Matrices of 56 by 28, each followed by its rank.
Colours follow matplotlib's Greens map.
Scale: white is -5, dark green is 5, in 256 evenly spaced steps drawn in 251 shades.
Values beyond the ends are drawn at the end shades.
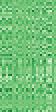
three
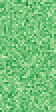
full rank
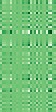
one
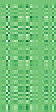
one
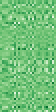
three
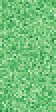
full rank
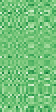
three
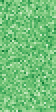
full rank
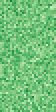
full rank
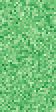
full rank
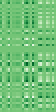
one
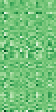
three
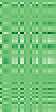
one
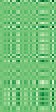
one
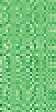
three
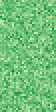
full rank
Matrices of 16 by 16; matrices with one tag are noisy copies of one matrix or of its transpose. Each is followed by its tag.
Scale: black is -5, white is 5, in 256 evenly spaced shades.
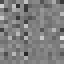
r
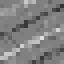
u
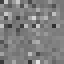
r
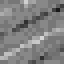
u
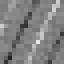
u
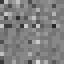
r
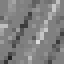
u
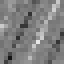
u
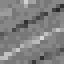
u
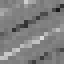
u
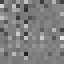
r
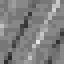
u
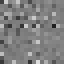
r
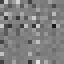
r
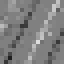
u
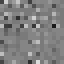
r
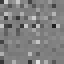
r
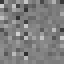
r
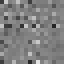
r
